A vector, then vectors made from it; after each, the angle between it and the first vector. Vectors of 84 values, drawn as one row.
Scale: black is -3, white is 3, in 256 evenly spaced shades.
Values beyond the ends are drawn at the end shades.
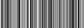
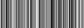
partly aligned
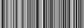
orthogonal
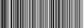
orthogonal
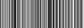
orthogonal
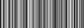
partly opposed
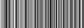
orthogonal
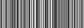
partly opposed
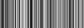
partly aligned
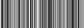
nearly parallel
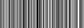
partly opposed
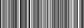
nearly opposite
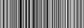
partly opposed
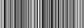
orthogonal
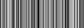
partly opposed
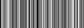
nearly opposite
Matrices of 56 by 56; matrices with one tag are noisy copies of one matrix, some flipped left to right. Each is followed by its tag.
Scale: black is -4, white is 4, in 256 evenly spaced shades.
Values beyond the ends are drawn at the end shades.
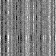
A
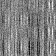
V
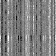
A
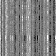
A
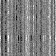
A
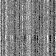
A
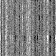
A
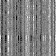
A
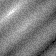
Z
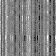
A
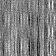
V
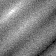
Z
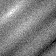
Z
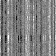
A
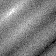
Z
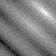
Z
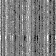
A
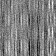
V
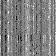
A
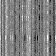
A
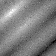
Z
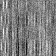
V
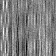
V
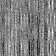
V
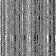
A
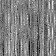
V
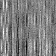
V
